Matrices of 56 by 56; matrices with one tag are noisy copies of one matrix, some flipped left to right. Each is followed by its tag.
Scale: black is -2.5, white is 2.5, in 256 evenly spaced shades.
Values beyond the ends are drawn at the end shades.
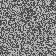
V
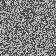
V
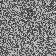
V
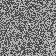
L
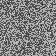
L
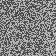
L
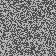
L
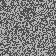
V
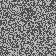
V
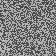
L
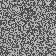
V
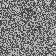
V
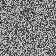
V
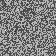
V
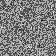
V
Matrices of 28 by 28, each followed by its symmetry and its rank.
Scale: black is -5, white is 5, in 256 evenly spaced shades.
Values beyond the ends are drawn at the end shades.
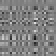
neither, rank two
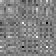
symmetric, rank three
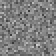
neither, full rank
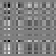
neither, rank one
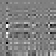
neither, rank two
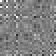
symmetric, rank three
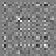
symmetric, rank three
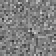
antisymmetric, full rank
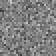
antisymmetric, full rank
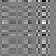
neither, rank one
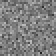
neither, full rank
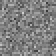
neither, full rank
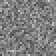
neither, full rank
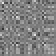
symmetric, rank three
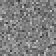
antisymmetric, full rank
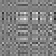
neither, rank two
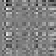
neither, rank two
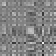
symmetric, rank three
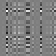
neither, rank one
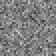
antisymmetric, full rank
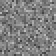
antisymmetric, full rank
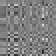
neither, rank two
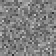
neither, full rank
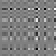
neither, rank one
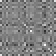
symmetric, rank three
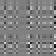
neither, rank one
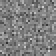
antisymmetric, full rank
